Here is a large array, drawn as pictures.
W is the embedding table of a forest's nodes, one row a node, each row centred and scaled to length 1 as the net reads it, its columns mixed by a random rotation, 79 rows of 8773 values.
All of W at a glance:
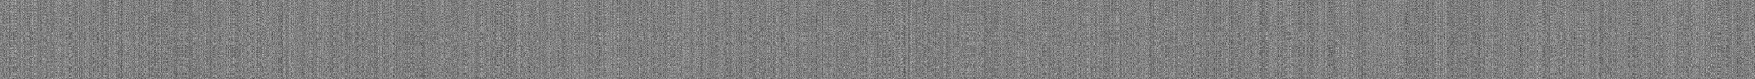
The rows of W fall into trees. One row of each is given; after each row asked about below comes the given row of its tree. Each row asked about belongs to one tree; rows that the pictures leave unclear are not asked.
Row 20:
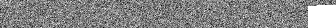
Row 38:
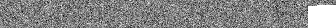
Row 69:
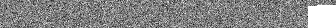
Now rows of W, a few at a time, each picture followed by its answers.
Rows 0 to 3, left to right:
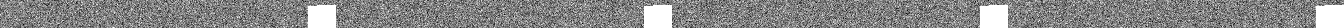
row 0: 20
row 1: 38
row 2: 20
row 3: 20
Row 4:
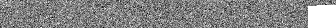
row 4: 20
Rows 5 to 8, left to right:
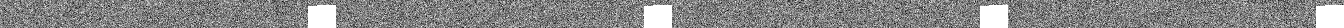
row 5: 38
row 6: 69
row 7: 20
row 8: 38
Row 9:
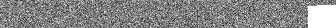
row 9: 20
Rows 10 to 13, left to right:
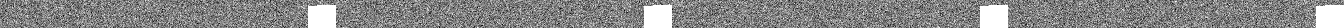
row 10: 38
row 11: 20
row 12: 20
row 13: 69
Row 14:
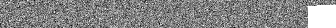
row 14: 20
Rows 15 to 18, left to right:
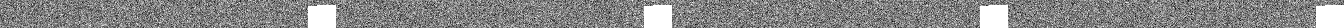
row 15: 38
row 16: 69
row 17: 20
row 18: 69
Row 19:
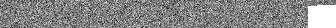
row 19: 69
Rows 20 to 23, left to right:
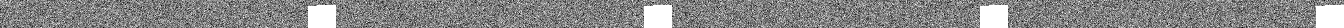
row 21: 69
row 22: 69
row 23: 20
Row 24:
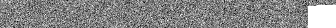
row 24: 20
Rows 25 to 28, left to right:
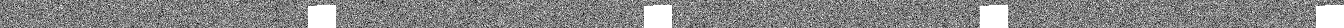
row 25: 38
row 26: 69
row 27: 20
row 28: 69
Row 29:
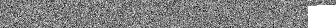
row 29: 69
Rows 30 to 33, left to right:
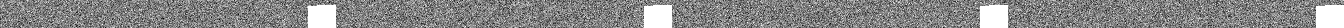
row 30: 20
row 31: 69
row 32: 38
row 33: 38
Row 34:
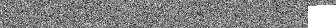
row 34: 38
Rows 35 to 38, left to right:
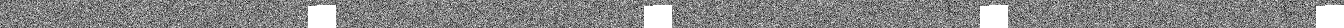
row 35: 69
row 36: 69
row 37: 38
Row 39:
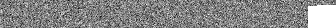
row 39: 38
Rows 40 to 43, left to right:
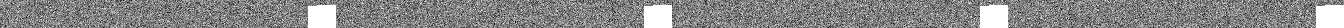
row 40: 20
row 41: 38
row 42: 69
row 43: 69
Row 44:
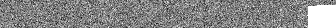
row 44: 69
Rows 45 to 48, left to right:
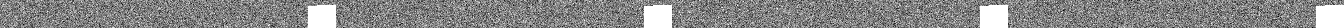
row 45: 20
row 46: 38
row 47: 20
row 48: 20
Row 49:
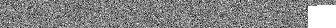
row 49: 38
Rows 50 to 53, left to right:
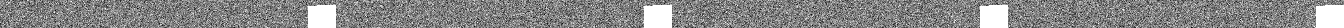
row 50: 20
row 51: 20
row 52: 20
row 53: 69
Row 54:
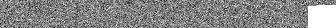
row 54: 20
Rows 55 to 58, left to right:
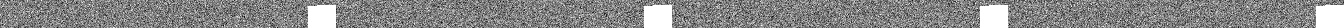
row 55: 20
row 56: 20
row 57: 38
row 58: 69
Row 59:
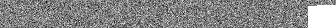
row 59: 69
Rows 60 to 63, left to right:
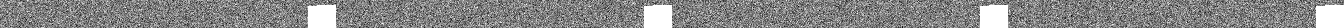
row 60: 20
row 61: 69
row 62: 69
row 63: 38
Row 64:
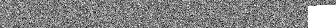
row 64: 20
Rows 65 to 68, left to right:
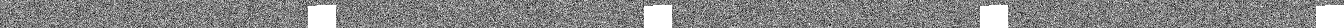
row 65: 20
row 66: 38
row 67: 38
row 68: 69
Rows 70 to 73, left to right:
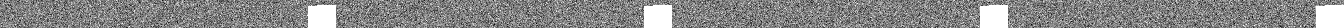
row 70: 69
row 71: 38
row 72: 69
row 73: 20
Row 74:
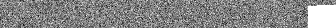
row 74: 20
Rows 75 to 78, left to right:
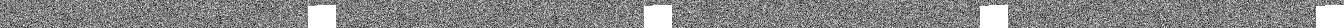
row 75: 69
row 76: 69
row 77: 20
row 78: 38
